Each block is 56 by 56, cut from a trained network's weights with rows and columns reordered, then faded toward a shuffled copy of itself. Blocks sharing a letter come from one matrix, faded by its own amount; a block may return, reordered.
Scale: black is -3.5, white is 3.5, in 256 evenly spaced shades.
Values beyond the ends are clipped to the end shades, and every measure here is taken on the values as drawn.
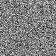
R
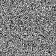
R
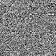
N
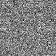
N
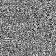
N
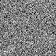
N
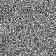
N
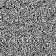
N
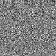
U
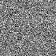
N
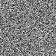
N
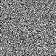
N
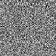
U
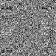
U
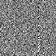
U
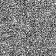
N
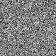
R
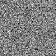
N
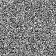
R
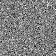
R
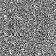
U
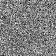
R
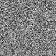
U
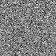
N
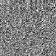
U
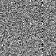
U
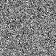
R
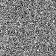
R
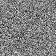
R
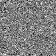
N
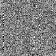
U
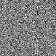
U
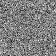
N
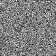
N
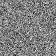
R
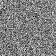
R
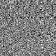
U
